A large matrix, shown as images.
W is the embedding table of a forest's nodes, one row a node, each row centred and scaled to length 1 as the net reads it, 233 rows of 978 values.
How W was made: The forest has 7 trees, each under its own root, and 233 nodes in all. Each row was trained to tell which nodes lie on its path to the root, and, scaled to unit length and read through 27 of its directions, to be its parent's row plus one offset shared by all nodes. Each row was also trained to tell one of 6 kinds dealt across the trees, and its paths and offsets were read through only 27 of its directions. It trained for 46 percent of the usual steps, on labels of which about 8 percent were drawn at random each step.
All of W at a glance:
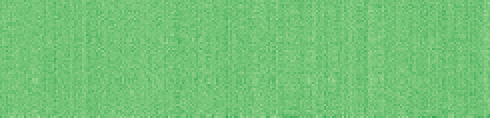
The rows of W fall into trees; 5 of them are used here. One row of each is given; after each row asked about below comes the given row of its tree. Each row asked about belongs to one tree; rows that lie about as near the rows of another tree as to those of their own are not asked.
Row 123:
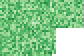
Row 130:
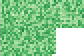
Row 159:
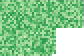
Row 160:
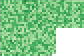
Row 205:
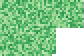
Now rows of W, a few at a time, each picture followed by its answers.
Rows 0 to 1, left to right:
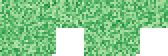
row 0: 130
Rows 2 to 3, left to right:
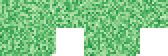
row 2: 123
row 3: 205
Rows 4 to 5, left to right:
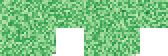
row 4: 159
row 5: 123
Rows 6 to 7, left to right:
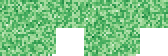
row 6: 160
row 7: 159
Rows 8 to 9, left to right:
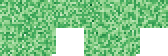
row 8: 130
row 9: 205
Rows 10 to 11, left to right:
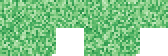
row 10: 159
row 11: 159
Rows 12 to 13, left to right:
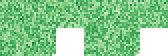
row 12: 160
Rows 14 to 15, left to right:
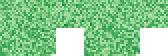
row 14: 130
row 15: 130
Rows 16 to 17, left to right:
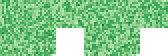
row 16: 130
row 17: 159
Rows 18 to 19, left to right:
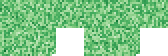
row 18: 159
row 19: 205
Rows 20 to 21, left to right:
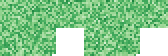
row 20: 205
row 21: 159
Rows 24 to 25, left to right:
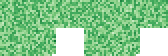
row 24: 160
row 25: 205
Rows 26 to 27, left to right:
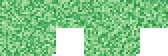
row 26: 160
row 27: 205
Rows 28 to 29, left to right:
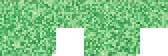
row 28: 160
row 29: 159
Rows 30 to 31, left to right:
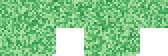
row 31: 159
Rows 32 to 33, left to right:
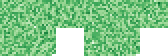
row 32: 205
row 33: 123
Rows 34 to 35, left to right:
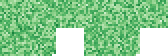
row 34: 205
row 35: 123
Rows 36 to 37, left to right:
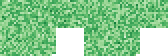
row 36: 159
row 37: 160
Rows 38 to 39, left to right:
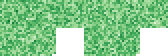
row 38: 160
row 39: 160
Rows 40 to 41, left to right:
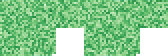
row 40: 159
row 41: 205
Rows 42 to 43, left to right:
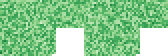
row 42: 123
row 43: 205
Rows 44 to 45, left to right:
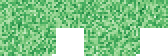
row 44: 159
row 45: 205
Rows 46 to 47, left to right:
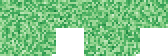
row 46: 159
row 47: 130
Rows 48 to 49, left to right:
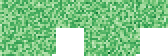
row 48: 205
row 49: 123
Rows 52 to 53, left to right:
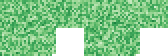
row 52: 160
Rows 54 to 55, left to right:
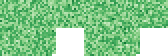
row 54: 160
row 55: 205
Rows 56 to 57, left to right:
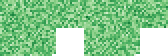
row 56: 159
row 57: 159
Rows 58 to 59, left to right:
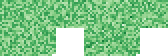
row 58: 160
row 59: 205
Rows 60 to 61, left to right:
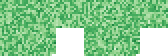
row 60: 159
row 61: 205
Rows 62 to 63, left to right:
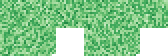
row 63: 205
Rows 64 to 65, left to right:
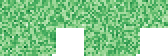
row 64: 160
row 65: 160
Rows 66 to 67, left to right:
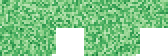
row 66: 123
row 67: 159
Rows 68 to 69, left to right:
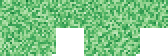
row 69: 205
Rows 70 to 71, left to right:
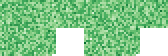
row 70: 159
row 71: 159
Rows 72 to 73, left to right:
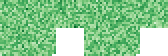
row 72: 205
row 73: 160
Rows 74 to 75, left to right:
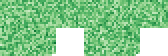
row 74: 159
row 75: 130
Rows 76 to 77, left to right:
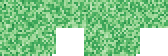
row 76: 160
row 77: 159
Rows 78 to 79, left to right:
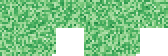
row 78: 160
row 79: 160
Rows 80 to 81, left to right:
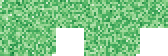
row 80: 123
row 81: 160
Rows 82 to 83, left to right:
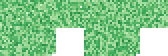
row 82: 160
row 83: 160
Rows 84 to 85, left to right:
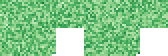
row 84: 123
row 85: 205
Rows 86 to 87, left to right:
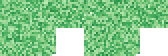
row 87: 160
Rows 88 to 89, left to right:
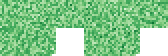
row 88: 205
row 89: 123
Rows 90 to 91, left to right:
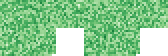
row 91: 123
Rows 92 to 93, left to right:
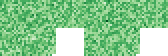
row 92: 160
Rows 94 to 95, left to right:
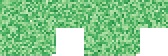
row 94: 159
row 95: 160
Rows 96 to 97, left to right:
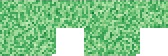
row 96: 205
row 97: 205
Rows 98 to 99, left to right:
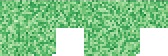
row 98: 205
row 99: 205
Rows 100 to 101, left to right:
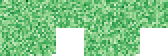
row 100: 159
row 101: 159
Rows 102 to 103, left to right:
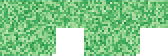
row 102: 160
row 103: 160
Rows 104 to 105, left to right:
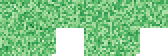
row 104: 130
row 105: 160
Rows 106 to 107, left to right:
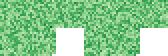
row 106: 160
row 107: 205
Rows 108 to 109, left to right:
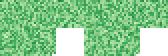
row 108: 160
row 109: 159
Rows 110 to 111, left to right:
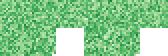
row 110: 159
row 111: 159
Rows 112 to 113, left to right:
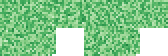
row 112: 130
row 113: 160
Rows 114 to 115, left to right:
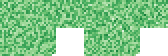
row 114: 205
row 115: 160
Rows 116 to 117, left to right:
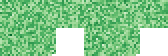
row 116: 130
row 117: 159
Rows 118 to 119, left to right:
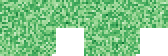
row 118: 160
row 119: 130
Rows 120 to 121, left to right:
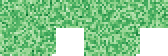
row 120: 159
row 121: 160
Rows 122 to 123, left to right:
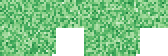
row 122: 160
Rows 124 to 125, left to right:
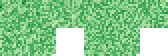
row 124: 159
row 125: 205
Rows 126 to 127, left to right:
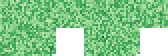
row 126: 130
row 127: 160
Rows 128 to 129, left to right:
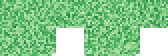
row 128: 160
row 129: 205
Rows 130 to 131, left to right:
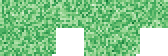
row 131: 160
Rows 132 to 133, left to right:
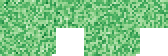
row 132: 205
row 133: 159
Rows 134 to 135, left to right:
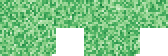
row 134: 205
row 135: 123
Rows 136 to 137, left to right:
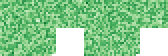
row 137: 130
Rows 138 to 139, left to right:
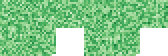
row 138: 159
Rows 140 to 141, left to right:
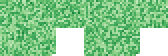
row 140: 205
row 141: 205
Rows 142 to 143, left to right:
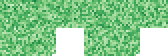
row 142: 160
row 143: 159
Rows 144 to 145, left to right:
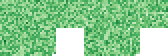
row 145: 159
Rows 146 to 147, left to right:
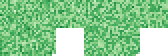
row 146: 123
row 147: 205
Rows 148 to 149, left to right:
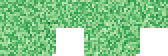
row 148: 160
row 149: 205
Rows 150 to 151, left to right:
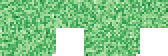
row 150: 159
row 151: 205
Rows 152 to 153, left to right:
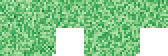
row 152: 160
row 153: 205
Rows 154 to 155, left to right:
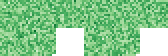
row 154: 205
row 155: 160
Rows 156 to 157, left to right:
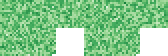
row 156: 205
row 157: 159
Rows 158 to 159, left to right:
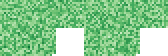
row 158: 205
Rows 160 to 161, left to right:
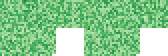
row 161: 205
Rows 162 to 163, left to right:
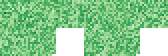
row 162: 130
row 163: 159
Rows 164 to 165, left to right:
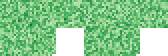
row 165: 205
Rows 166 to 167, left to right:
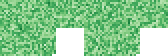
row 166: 205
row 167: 159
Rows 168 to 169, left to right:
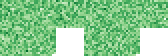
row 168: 160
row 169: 123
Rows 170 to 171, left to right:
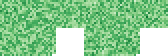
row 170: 160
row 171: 159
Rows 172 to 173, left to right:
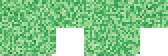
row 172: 160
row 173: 160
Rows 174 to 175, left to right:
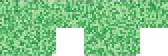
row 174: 160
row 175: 205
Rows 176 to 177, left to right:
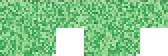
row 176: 160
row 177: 160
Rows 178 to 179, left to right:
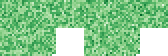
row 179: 205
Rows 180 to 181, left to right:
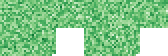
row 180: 205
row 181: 123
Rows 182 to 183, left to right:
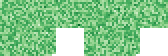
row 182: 123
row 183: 130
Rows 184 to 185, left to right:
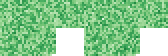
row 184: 159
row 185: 159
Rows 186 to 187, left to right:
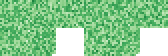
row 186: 160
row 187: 160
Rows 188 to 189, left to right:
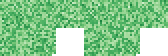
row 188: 159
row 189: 160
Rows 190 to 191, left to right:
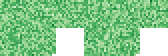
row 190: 123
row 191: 159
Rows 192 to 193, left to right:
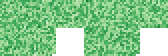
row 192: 159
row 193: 205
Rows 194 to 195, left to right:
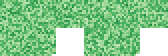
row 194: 160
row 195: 159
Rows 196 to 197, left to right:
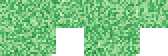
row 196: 130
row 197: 130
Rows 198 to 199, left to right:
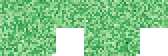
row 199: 159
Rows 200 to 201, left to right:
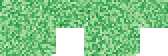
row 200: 159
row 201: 159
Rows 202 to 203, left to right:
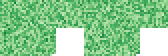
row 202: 159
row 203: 205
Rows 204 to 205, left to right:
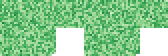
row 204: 159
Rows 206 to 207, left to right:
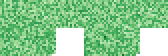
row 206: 159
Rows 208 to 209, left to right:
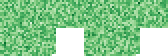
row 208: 130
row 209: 130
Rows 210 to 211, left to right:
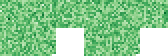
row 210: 123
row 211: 130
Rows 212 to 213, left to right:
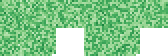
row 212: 159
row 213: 159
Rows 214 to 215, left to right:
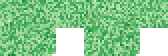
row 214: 159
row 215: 205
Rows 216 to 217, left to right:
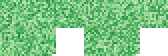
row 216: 205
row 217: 130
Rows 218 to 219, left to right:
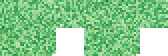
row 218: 160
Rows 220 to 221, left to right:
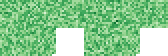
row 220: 130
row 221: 160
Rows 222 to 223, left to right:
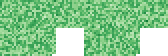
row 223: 123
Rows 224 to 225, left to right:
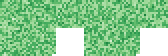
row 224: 160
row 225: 160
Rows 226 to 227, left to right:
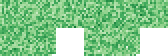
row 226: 130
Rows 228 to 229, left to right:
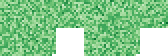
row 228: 205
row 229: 130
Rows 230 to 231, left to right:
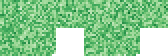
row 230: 159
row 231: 205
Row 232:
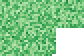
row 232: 205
